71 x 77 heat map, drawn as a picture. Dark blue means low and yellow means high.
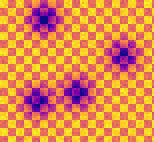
Slope: none. Mirror symmetry: none. Odd rows or columns: none. Dips: four. Average level on the scale: 70%.
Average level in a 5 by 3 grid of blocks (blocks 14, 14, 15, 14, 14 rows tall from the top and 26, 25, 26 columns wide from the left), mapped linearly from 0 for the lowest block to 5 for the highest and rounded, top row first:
1 4 5
4 5 2
5 3 2
0 0 5
4 5 5
